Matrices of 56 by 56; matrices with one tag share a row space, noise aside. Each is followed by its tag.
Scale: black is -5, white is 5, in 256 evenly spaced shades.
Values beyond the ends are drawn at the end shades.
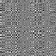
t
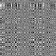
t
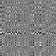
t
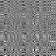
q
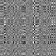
q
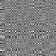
t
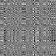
q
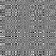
t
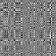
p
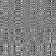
p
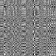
q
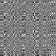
q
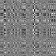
q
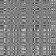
q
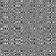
p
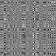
q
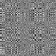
t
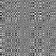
t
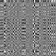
q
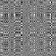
p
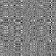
p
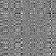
p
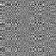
t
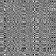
q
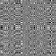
p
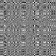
q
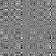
p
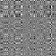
p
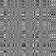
q
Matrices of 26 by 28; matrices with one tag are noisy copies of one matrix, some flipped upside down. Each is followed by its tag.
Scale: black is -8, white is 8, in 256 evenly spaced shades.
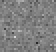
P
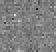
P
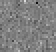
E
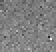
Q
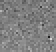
Q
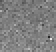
Q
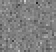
E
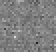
P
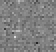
P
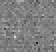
P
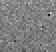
Q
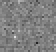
P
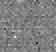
P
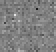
P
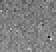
Q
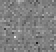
P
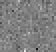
E
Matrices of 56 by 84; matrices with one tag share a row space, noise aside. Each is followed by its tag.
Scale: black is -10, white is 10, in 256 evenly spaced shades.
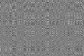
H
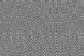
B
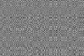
B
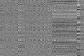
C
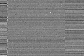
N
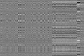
C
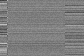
N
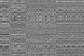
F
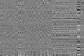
C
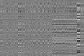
C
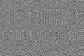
B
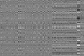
C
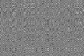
H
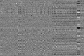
C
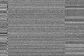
N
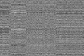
F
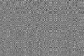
B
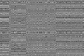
F
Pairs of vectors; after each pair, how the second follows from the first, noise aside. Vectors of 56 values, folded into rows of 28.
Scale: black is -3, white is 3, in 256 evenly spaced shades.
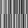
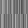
shrunk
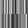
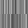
shrunk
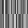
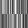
shuffled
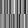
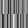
reversed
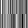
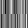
reversed
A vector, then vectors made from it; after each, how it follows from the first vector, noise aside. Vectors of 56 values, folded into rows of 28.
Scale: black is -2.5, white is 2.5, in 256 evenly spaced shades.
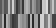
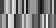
reversed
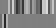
partly zeroed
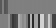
partly zeroed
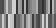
reversed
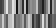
reversed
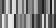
reversed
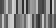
reversed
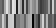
reversed
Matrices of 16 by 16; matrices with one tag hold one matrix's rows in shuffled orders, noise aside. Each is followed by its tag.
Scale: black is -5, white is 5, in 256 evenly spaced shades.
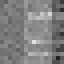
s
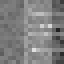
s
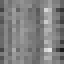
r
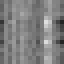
r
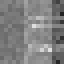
s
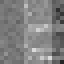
s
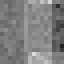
s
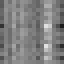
r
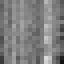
r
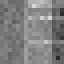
s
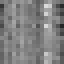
r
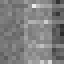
s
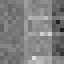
s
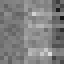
s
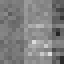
s
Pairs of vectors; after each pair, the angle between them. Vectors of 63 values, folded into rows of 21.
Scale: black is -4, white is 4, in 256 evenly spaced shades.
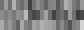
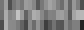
partly opposed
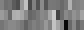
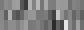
nearly opposite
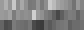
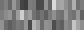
orthogonal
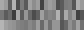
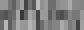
orthogonal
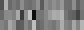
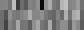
orthogonal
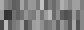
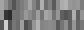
nearly parallel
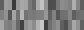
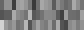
partly aligned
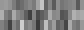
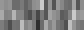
nearly parallel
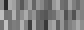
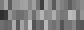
partly opposed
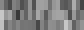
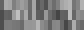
nearly opposite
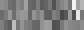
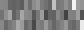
partly aligned
